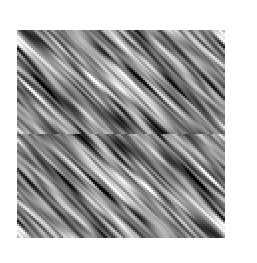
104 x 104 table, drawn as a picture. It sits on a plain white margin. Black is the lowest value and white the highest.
On average the colour sits 50% of the way up the scale. A half turn leaves it unchanged. Streaks slant down to the right. The histogram is bell-shaped.
